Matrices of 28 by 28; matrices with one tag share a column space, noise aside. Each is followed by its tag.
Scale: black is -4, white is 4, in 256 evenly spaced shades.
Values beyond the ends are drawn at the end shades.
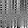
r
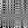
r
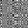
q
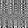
r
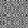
q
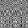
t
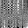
r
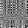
r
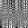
r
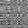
q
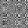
q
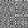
q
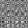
t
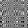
t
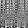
r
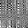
r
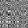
t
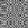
q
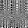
r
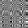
t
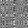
q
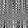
r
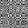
q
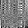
r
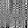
r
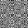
q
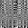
r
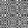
q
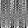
r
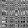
t
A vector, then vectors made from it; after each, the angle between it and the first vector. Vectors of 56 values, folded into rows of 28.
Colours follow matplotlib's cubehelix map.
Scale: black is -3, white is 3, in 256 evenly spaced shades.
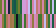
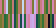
partly aligned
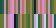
orthogonal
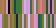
nearly parallel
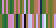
partly aligned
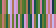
partly opposed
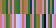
partly opposed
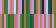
partly opposed
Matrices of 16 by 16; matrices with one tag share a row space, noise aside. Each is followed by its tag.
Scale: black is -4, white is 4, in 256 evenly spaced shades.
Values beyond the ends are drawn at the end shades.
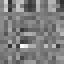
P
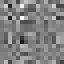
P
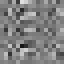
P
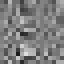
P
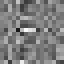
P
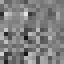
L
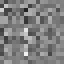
L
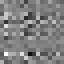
L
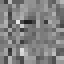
P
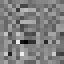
P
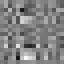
P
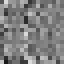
L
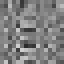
P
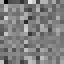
L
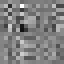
P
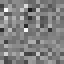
L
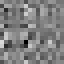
L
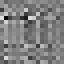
L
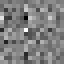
L
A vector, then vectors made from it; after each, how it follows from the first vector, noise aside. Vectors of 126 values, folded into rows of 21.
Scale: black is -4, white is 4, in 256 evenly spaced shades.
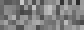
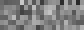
copied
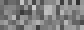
copied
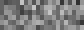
copied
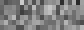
copied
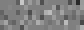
partly zeroed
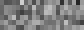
copied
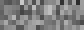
copied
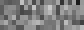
copied
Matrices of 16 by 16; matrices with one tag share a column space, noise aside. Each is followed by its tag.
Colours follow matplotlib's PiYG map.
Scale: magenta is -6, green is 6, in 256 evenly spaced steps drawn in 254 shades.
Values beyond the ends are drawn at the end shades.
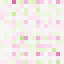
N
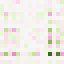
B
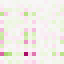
B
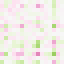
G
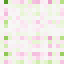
N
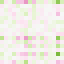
N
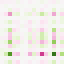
B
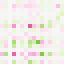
G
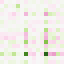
B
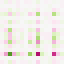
B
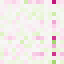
N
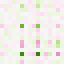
G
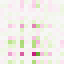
G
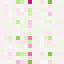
N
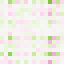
N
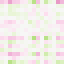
N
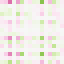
N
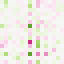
G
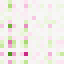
G
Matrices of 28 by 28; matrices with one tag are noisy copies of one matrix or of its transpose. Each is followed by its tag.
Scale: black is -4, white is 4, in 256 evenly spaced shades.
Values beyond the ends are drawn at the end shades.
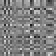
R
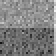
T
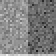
T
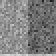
T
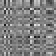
R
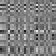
R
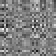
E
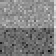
T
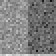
T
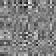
E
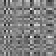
R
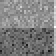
T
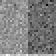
T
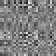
E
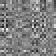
E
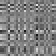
R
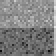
T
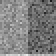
T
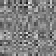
E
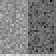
T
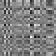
R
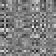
E
